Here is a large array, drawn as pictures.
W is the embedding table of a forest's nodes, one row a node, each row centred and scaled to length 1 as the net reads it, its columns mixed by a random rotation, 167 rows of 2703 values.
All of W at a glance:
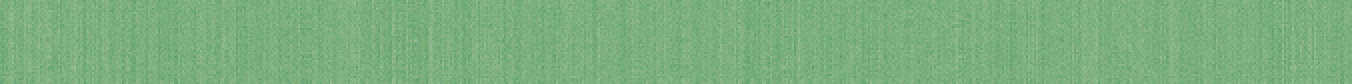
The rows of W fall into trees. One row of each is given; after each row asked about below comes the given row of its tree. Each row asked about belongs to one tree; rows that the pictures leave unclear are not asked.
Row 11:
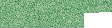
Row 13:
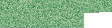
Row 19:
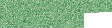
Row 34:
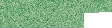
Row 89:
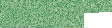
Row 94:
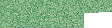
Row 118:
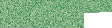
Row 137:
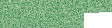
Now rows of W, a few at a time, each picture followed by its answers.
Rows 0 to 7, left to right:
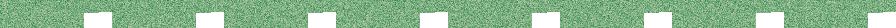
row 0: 118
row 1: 89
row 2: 94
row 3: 118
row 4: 13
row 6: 13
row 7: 118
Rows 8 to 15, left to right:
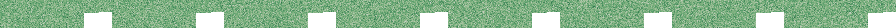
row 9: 118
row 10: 137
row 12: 11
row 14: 137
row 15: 89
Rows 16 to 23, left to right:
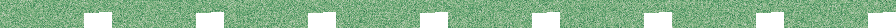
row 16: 13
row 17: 118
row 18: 19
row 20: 34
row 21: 34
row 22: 89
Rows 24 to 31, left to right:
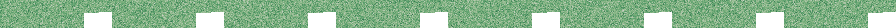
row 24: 94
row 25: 19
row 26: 13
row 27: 34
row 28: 13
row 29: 118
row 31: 94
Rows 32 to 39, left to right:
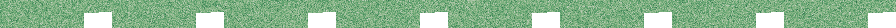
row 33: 11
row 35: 94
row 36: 13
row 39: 137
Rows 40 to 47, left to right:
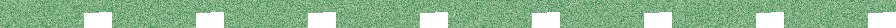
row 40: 13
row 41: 89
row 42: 13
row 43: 137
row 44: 118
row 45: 94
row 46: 19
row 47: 118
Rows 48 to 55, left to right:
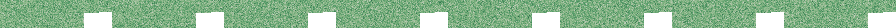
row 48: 13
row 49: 13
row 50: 94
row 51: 11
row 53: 89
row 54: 13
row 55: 13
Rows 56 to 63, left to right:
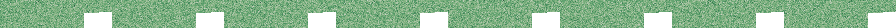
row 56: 94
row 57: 137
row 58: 94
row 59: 94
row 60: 89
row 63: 118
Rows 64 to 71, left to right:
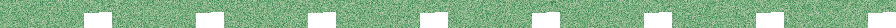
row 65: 118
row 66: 13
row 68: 11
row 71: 34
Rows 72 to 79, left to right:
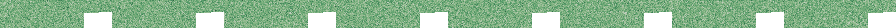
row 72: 118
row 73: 118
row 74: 89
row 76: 94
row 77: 137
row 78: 118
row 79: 89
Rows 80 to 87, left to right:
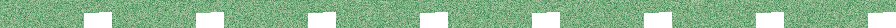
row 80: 137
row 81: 34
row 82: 118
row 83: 118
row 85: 137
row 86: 13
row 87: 19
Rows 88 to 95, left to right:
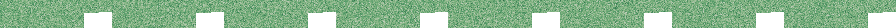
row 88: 94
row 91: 89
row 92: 89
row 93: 137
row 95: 94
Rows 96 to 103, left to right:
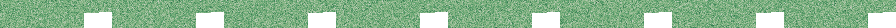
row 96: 89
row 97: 118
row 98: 94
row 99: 118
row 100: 34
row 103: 94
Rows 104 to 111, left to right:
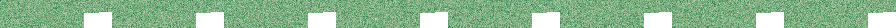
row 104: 137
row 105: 34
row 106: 137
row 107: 89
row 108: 34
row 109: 118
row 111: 94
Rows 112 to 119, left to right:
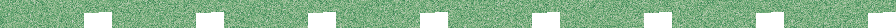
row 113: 94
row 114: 94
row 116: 89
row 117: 13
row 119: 94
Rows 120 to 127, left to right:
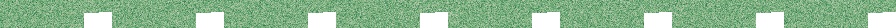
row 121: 137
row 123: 137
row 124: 13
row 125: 94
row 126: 13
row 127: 94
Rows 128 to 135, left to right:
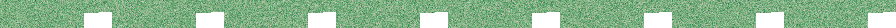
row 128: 11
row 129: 118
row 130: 89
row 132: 11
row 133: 137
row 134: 137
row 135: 137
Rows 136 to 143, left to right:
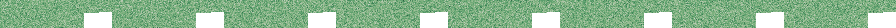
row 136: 137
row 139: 118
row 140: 34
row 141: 89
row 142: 118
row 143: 13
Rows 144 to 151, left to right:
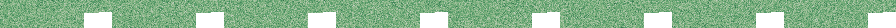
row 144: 34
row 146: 13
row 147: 11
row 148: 89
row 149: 137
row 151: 94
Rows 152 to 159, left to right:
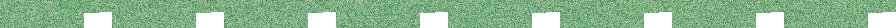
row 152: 118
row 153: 34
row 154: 34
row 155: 13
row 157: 94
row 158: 11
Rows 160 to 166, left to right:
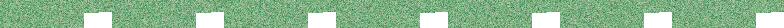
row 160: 94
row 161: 94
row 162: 94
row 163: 13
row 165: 137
